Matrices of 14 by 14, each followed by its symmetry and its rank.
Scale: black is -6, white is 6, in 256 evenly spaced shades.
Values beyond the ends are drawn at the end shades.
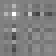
symmetric, rank one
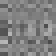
neither, rank two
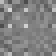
symmetric, rank three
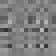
neither, rank two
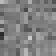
neither, rank three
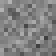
symmetric, full rank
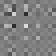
symmetric, rank two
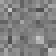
symmetric, rank three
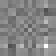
symmetric, rank two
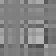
symmetric, rank one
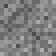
symmetric, full rank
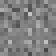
neither, rank three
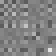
symmetric, rank three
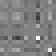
symmetric, rank two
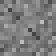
symmetric, full rank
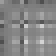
symmetric, rank one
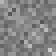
symmetric, full rank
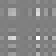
symmetric, rank one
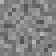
symmetric, full rank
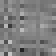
neither, rank two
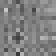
neither, rank three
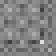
symmetric, rank two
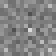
symmetric, rank three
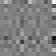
neither, rank two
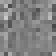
neither, rank three
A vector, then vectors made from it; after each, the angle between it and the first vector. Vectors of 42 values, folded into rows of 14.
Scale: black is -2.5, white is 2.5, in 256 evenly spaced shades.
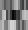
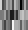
partly aligned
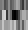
nearly parallel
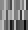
orthogonal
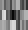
nearly parallel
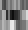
nearly parallel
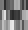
nearly parallel
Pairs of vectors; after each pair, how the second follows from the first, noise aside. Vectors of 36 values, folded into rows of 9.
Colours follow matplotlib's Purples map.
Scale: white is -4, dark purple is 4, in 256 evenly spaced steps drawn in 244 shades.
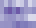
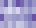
negated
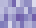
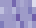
partly zeroed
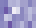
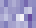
reversed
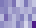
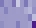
partly zeroed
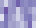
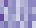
sign-scrambled
